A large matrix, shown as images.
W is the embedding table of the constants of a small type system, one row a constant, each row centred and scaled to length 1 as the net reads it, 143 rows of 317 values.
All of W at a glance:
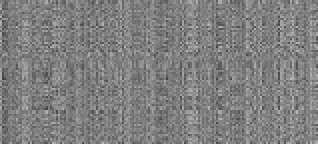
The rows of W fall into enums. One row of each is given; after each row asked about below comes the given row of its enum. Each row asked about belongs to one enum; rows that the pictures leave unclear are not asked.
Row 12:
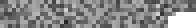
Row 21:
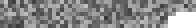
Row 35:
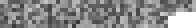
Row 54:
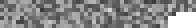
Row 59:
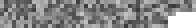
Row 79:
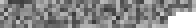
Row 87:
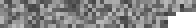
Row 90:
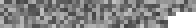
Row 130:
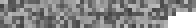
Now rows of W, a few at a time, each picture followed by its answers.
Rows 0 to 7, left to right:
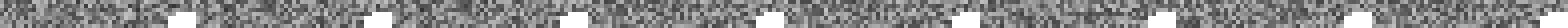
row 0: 59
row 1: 87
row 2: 87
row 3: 90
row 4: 90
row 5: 130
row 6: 21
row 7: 90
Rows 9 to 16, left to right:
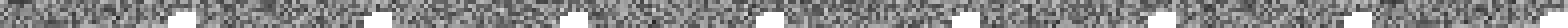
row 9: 79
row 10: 87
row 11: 54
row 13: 90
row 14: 35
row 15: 87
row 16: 79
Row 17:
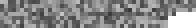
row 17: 130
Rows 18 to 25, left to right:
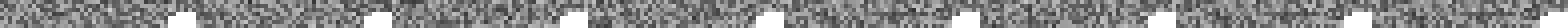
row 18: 54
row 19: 12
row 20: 79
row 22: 130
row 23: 35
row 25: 130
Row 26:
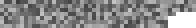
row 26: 90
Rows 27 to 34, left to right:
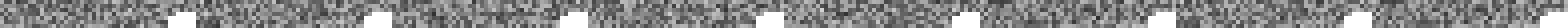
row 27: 90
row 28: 21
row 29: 130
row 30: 59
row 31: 54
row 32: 79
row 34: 79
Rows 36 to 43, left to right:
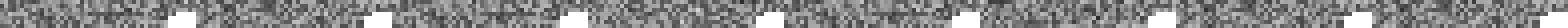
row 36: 130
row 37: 87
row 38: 130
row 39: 54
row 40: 130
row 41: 79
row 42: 87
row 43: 87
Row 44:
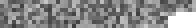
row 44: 35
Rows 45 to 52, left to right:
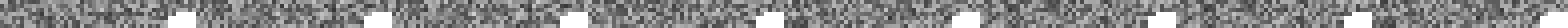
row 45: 130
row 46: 59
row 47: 59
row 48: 90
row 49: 21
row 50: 87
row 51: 87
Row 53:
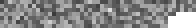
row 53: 54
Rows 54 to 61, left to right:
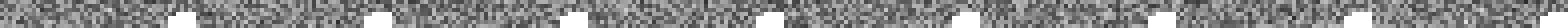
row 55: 12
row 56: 90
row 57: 12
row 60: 79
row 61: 54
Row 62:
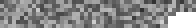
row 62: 54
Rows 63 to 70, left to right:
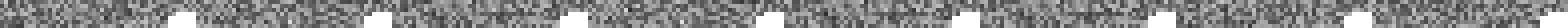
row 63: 21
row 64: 54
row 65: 130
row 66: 54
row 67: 130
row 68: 130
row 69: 35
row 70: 90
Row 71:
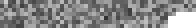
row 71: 21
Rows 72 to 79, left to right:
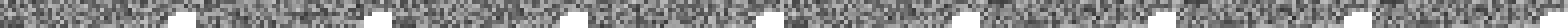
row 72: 21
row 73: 130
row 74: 21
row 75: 35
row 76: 21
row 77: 79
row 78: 79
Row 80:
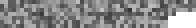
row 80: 130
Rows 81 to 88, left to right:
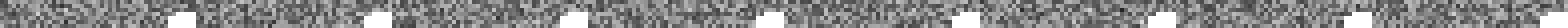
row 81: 12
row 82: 35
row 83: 21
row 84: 130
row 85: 90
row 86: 54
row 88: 59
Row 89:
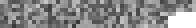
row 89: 35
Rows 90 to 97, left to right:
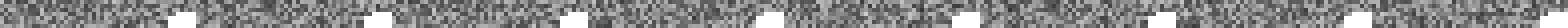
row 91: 87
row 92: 90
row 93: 21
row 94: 59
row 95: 87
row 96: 21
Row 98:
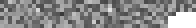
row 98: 54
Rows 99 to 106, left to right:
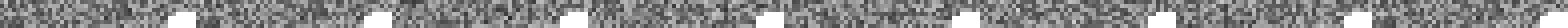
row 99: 21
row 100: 21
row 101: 79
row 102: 59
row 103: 130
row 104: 54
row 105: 35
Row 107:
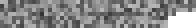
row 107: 130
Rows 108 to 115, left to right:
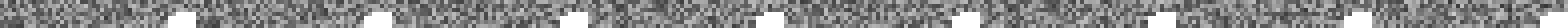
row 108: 21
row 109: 21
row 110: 90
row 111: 87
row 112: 90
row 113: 87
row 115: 59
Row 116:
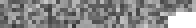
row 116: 35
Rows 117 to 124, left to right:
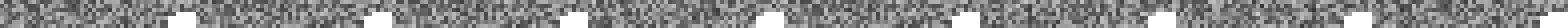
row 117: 87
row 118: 90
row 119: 90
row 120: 21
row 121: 90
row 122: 35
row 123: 59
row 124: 87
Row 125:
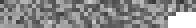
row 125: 54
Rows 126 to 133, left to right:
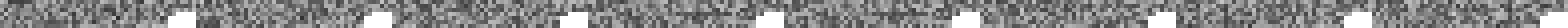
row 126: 79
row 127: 21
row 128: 87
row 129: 130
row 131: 90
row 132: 35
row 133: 59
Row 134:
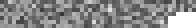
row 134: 54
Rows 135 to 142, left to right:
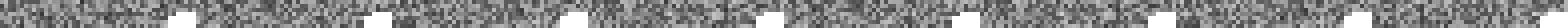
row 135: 130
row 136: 87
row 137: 21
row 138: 59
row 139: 87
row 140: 59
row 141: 21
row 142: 35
